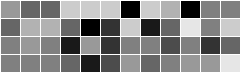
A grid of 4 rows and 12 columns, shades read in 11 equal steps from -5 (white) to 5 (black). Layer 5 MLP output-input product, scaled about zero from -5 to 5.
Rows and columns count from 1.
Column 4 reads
-3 1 4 1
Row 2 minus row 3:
1 -1 -2 -3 6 0 -3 4 -1 -4 -3 -4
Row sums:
-3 1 11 1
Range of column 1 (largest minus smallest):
2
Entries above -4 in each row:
12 11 12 11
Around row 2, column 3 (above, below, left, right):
1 0 -2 1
